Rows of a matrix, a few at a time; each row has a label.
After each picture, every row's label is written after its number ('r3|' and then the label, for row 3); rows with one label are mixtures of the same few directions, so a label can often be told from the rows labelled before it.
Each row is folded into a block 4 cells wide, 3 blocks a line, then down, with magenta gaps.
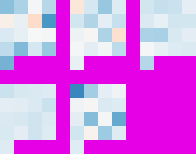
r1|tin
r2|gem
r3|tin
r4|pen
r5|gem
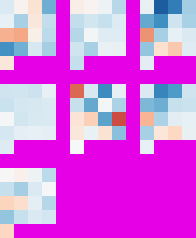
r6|tin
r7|gem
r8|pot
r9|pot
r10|gem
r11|pot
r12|tin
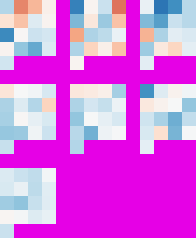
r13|pot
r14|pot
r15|pot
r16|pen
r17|gem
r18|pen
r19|tin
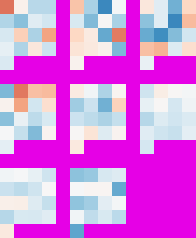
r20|gem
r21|gem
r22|tin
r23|pot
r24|tin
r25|pot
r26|tin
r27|tin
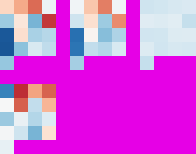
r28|pen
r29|pen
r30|tin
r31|pot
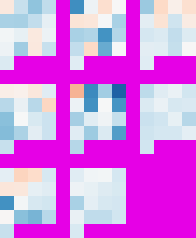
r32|pen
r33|pen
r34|pot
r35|pen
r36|pot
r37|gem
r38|pot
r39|pot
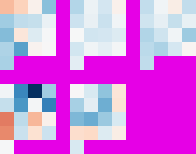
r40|gem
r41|pot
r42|gem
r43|pen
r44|tin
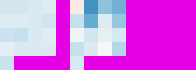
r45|tin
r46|pot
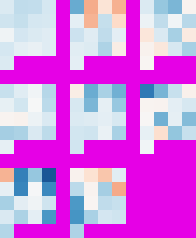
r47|pot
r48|pot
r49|gem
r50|tin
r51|pot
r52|gem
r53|pot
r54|pen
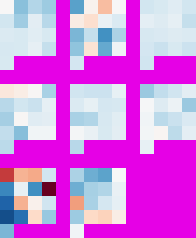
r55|pot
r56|pen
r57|tin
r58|gem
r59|tin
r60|pen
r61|pen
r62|pot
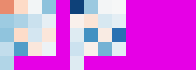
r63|gem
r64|gem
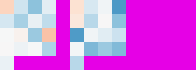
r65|gem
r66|pot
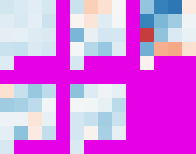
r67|tin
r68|pot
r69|pot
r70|pen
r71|pen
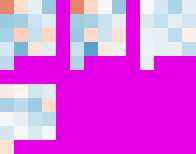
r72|gem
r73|gem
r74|gem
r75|tin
